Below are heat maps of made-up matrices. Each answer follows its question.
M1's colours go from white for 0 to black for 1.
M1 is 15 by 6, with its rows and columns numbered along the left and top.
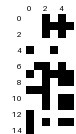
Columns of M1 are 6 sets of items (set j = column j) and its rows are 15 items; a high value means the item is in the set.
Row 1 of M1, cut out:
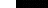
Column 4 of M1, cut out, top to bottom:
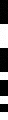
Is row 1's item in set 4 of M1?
yes
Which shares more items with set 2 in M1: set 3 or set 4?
set 4
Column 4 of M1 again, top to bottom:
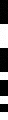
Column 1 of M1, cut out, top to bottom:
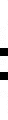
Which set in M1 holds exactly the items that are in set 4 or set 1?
2
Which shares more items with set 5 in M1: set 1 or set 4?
set 4
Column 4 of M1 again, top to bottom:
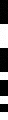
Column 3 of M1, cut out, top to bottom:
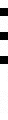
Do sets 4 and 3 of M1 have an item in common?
yes
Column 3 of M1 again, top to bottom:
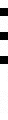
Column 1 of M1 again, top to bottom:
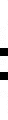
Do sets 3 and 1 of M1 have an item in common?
no
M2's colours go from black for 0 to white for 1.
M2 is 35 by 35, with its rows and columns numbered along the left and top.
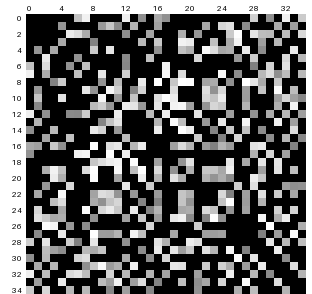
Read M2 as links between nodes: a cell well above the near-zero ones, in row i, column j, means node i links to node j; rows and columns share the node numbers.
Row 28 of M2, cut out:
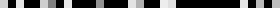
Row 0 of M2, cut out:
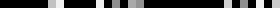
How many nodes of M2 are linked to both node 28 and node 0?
7
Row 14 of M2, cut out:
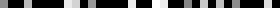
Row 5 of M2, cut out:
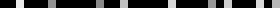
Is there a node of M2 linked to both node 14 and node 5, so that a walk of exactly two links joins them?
no
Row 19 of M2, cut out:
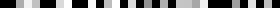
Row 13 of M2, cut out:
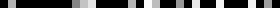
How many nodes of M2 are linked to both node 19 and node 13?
7
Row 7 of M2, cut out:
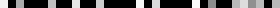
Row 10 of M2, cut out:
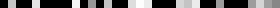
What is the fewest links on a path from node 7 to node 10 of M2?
2
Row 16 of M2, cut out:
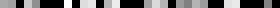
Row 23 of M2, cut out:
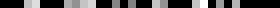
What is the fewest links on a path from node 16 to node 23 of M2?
1
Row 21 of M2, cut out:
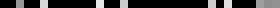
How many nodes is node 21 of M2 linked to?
9
